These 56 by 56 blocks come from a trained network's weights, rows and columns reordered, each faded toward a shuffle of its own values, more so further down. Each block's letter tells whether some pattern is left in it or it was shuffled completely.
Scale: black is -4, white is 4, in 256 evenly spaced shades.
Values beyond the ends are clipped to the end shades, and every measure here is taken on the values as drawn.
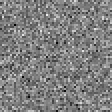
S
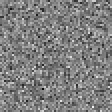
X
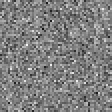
X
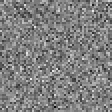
S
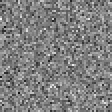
X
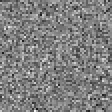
S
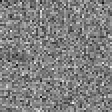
S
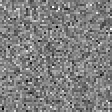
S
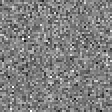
X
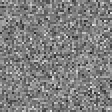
X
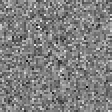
S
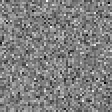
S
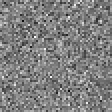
S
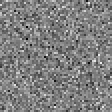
X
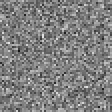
S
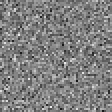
S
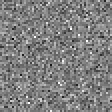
X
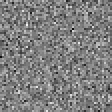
S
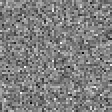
X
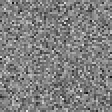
S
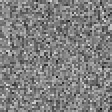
X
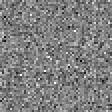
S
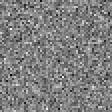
X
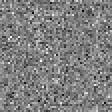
X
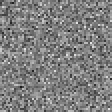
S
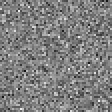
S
